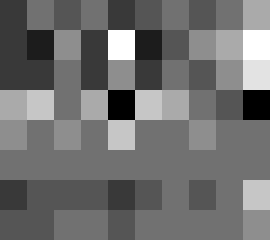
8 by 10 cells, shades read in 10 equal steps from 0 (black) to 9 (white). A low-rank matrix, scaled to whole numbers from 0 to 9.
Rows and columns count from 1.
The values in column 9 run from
3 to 6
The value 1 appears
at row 2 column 2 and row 2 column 6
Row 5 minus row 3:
3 2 1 2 2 2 0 2 -1 -4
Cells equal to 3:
14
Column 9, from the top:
4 6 5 3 4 4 4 4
